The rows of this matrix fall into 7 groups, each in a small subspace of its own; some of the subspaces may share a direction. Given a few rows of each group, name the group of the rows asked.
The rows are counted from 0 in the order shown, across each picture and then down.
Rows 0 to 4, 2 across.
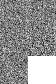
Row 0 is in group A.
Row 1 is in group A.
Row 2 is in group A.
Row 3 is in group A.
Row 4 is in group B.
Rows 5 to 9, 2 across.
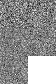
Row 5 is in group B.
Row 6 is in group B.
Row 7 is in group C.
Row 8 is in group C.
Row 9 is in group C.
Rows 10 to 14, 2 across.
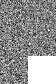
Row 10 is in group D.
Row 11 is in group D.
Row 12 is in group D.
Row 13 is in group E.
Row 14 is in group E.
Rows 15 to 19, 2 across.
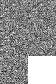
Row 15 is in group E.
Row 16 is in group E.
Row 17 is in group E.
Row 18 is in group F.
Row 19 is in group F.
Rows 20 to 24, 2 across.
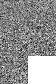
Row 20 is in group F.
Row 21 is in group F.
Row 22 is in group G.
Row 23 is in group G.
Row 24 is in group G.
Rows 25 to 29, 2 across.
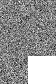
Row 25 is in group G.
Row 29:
B
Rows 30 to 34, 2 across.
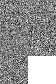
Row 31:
G
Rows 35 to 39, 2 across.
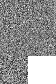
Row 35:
A
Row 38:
G
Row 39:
G
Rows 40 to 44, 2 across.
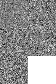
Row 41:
F
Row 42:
E
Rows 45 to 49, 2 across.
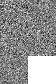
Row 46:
D
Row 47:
D
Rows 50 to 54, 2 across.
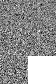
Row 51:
E
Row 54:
A
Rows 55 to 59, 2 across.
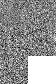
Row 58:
A
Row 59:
B
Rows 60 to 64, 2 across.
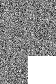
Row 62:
D
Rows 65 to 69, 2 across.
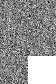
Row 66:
E
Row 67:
A
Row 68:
E
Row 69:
C
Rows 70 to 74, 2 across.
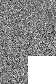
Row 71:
E
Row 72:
D
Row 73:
B
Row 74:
F
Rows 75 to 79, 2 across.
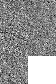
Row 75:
F
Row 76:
E
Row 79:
F
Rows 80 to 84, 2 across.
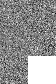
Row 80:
C
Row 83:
G
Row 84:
A
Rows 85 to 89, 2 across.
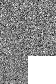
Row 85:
B
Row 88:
A
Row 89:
A
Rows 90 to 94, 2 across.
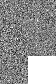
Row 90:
A
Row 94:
C
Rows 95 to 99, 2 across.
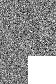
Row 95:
A
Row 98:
D
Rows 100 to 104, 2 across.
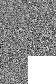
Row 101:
F
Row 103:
D
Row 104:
B
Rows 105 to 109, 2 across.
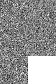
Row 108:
G
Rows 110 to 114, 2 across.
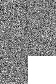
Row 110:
A
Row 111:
C
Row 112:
D
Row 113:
F
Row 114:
F
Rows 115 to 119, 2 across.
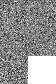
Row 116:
G
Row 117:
F
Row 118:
B
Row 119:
D
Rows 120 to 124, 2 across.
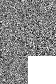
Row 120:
E
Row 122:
E
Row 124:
E
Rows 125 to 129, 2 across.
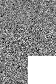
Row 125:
E
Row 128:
B
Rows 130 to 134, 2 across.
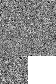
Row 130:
F
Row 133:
A
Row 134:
E
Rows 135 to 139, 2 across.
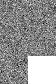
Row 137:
C
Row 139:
B
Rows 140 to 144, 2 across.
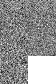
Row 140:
F
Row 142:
E
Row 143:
A
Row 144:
E
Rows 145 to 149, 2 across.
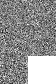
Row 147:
A
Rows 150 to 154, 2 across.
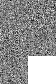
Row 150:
A
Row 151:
A
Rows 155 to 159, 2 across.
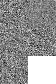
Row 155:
E
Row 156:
C
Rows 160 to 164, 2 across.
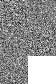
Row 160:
F
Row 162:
G
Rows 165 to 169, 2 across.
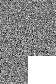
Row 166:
F
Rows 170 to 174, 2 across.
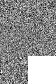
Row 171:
E
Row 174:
E
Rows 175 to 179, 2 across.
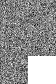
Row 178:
G
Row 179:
E
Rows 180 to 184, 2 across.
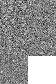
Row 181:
A
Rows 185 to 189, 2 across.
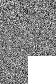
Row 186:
C
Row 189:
F
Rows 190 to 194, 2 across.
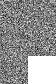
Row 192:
G
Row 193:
G
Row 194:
D
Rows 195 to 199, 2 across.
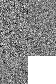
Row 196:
D
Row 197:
E
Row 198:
G
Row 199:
F
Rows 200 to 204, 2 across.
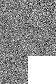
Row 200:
C
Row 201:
B
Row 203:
C
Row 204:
E
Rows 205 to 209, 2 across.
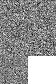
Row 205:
F
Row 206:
E
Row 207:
F
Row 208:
F
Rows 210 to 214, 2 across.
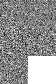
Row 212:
F
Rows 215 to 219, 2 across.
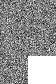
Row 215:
G
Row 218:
G
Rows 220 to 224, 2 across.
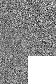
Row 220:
C
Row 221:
B
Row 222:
C
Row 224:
C
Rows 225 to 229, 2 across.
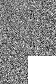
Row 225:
B
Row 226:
G
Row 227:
F
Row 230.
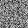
